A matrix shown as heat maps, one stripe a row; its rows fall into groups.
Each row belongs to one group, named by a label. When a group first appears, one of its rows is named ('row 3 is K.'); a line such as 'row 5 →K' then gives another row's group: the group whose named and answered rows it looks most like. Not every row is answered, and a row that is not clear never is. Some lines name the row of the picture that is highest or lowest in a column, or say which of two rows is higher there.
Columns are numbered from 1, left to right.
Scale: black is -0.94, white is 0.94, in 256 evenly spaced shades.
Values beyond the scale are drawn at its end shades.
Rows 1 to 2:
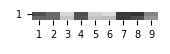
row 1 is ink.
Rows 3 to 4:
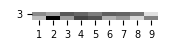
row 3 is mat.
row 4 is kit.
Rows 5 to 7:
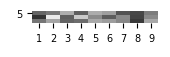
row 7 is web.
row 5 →ink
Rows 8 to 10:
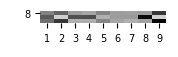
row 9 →web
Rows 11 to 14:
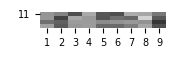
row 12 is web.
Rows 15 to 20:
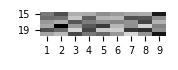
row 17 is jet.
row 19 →ink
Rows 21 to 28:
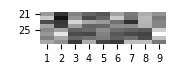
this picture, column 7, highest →28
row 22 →kit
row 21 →kit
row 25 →mat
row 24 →kit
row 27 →mat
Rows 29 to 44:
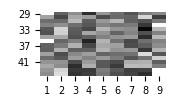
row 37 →ink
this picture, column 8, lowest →33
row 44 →mat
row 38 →web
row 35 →jet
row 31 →ink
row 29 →kit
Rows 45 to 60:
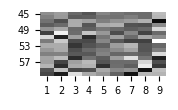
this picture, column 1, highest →51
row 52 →mat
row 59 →web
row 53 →jet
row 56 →jet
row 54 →jet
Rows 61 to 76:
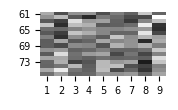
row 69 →kit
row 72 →mat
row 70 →mat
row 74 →ink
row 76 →web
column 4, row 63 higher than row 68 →Yes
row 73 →web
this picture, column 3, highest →63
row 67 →kit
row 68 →web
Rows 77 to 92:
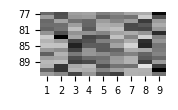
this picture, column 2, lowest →83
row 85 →jet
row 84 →jet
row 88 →jet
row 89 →jet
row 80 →ink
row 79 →web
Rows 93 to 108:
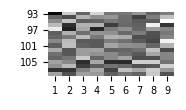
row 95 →mat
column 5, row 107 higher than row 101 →No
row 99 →ink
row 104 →ink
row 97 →kit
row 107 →kit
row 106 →mat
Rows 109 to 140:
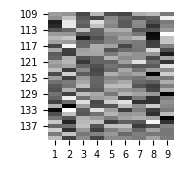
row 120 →web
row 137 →ink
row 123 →kit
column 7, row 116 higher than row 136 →Yes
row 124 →web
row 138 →kit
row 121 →jet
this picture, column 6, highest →131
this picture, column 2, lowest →132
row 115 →jet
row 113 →ink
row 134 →web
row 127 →ink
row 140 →kit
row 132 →kit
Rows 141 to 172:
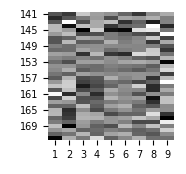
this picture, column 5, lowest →145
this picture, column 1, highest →161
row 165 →kit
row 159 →jet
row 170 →mat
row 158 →mat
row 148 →web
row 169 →kit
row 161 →kit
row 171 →ink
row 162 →web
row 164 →ink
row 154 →mat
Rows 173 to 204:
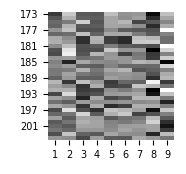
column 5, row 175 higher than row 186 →Yes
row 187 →ink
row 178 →ink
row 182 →web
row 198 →ink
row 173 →web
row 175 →ink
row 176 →web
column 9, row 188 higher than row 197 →No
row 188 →web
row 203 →web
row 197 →web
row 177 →mat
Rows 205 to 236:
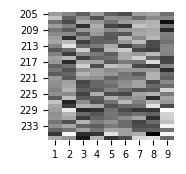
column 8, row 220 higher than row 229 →Yes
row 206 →kit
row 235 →web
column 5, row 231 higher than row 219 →No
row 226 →web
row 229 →mat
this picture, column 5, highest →235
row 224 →mat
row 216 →jet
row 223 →jet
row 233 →mat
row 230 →mat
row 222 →jet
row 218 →ink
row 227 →kit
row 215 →kit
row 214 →ink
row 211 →kit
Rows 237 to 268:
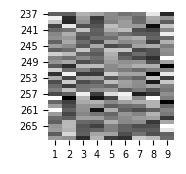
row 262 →kit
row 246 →ink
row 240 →web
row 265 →mat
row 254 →web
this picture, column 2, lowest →258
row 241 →ink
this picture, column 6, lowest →268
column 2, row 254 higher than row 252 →No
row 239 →kit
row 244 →web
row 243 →jet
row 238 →kit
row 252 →web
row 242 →mat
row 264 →web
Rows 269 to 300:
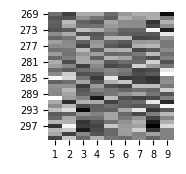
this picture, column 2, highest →297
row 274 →mat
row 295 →web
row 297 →web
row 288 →mat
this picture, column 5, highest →285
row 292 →mat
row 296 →jet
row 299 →kit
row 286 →ink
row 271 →web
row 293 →jet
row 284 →mat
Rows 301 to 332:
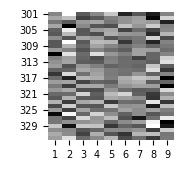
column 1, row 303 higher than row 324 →Yes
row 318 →jet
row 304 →kit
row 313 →mat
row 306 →web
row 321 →ink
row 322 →web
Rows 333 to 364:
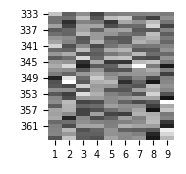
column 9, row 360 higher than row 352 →No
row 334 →ink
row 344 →ink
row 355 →mat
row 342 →ink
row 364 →web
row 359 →kit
